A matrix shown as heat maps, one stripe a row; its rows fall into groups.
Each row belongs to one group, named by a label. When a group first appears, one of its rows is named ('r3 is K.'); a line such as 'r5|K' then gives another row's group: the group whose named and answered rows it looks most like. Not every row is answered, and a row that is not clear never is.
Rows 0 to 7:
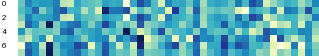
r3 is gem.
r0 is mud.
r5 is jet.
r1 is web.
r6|gem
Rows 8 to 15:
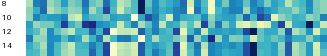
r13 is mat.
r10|mud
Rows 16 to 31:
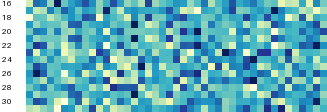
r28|web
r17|jet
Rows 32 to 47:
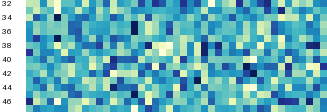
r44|web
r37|gem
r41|jet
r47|mud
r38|jet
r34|gem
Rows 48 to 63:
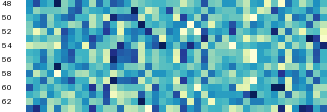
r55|web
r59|web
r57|gem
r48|gem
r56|web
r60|jet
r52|jet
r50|web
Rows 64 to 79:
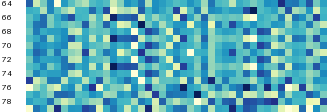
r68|mud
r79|gem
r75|mat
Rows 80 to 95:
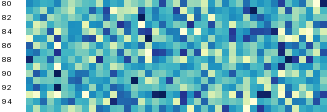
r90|gem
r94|web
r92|gem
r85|gem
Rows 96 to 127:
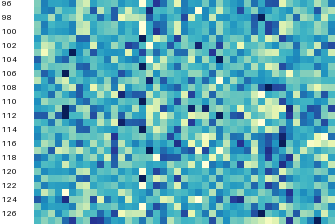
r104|mat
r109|web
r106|gem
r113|web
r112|mat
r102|mat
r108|jet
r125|mud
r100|mud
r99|mud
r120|mud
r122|mud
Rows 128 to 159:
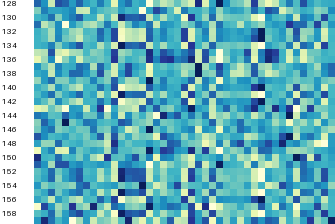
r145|gem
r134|web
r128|mat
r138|mat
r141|web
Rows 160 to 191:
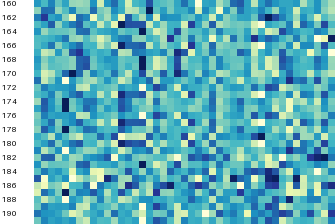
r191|mud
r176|mud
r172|mud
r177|web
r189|mud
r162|jet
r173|web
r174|gem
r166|web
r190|jet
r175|gem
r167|jet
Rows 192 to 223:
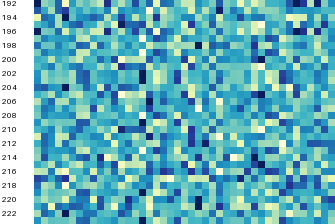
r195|web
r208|mud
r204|gem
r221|mat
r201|web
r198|mat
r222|gem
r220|mat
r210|web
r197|mud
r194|gem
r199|mud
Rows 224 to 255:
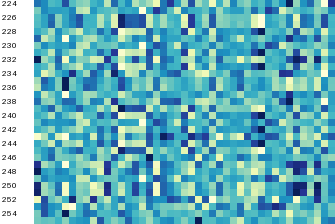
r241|mud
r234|jet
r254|gem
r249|mud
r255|mat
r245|web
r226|web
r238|jet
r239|web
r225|mud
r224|jet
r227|web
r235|gem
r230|mud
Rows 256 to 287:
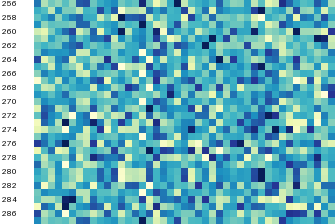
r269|jet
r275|mud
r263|mud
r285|gem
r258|web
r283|mud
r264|mat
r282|mat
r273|gem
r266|mud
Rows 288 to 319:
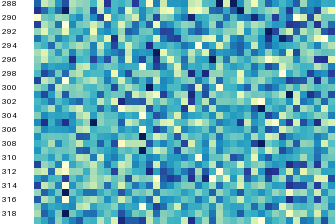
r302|web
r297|mud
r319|web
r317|mud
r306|mud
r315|gem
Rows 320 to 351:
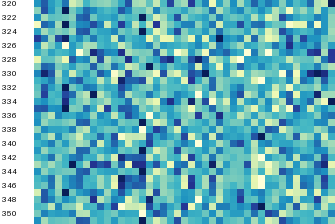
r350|mud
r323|gem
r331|web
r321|gem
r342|web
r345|web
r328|mat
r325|mat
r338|mud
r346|web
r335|gem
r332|gem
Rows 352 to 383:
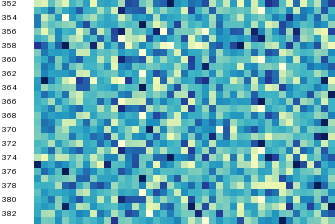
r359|mud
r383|jet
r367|web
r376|gem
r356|jet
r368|mud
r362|mud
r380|web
